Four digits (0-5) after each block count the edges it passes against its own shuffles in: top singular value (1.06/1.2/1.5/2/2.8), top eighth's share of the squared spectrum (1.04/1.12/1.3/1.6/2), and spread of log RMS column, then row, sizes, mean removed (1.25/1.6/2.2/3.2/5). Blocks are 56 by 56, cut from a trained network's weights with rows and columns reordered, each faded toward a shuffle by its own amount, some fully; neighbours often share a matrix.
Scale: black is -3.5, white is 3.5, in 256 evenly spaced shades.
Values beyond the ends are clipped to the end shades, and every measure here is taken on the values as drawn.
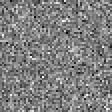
0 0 0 0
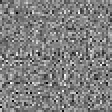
3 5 1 2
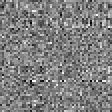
3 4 2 2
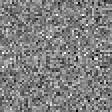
3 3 1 1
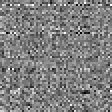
4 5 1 3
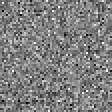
0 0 0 0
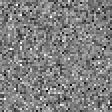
0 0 0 0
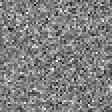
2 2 0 1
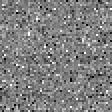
1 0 0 0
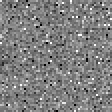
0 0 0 0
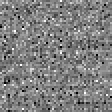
2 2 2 0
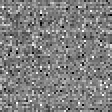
2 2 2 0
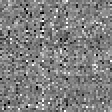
2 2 2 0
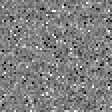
0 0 1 0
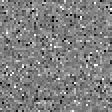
0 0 0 0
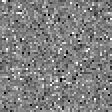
0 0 0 0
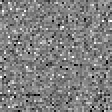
1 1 0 0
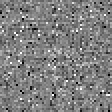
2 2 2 0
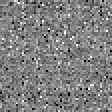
1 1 1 0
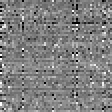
3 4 3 1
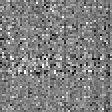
2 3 0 3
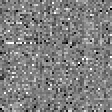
2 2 0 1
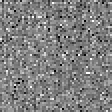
1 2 0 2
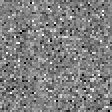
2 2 0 1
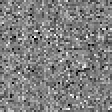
1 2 0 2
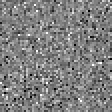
1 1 0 1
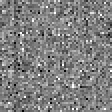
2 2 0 2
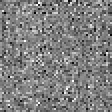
2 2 0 2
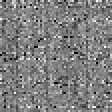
3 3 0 3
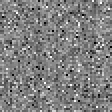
1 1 0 1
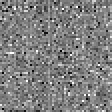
2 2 0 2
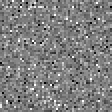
1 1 0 0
